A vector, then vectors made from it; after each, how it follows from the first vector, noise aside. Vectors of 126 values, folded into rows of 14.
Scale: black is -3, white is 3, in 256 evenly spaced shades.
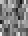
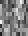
negated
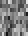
reversed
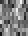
negated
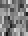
reversed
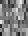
negated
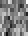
reversed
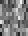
negated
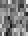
reversed
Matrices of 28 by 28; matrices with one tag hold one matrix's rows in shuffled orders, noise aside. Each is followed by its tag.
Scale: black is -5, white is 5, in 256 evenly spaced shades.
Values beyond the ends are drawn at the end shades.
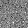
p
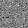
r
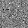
r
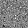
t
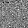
r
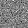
p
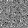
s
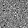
t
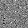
t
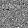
r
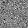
t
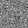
s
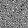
p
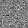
r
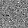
r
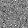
t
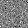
s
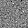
p
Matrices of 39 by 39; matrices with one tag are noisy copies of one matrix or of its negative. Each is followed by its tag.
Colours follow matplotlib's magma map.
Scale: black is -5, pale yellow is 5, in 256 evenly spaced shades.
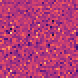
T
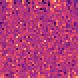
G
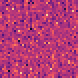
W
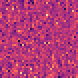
W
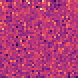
G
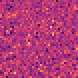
T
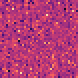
W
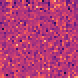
G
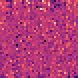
G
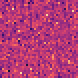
W
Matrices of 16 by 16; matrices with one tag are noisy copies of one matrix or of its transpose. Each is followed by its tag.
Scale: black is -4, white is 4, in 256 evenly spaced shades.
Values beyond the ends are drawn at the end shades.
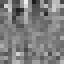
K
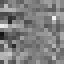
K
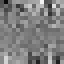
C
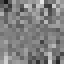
C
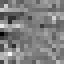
K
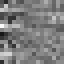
K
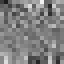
C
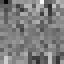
C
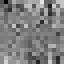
C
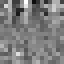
K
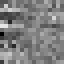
K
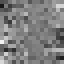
C
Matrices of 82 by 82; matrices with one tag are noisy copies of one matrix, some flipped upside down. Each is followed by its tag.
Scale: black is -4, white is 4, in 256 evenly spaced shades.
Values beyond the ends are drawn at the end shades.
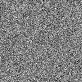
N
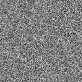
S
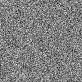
N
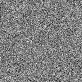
N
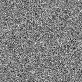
S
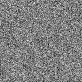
N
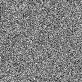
N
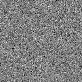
S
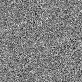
S
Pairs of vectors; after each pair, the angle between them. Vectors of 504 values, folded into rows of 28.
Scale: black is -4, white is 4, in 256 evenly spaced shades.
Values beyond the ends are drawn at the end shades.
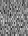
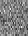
nearly opposite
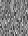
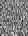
partly opposed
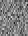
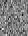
partly aligned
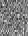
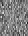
partly opposed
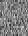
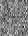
partly opposed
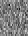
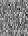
nearly parallel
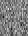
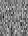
nearly parallel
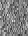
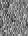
nearly opposite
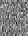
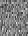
nearly opposite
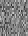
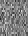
nearly opposite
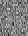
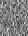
partly opposed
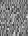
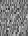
nearly parallel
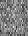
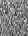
orthogonal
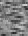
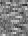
nearly opposite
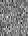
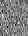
partly aligned
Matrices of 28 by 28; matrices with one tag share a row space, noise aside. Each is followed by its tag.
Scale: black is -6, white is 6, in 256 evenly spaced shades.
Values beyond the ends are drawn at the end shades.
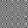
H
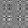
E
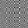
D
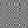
D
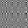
H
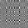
D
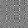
D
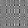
D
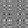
E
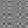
E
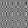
H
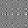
H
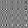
H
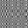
H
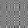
D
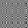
H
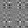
E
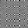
D
